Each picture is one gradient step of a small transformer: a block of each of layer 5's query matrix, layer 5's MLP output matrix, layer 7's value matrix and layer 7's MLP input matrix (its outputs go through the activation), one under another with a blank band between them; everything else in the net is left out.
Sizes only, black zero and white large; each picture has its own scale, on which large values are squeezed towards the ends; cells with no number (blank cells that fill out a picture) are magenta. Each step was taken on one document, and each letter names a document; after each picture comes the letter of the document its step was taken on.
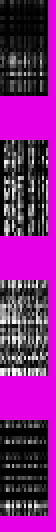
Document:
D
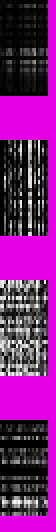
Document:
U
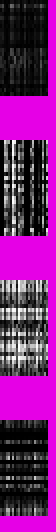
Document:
D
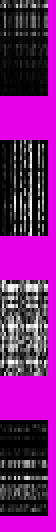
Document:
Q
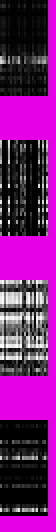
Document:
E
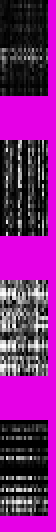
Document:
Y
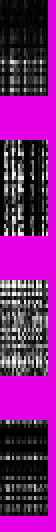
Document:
D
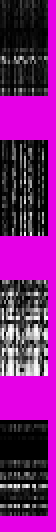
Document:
Q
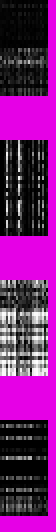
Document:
Y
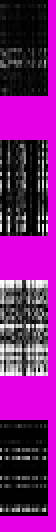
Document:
E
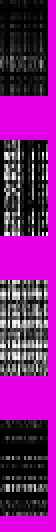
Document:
D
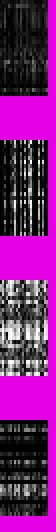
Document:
Q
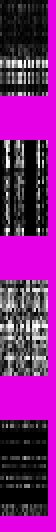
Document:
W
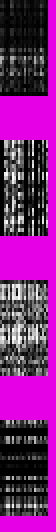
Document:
D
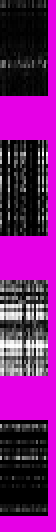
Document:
E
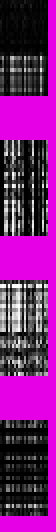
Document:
D
